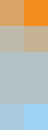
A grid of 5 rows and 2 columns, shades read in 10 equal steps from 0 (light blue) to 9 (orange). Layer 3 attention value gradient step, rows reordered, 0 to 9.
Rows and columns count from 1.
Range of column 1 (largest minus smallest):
5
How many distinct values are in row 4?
1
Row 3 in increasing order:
2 2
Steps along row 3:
same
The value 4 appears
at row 2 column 2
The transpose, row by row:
6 3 2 2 1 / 9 4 2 2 0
